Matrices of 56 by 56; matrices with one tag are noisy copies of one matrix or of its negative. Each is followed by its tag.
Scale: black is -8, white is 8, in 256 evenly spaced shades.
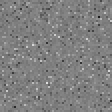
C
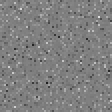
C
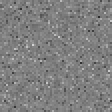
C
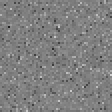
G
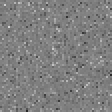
G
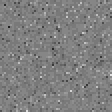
G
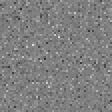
C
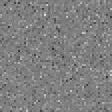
G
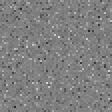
C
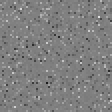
C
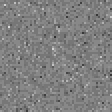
G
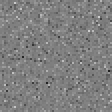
C
